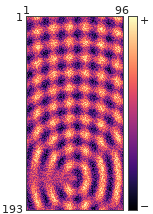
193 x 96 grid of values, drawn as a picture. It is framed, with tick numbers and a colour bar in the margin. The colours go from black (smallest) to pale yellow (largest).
Stripes: upright, repeating 6 times. Rings: centred on the bottom middle. Slope: none. Seam: none. Average level on the scale: 50%.
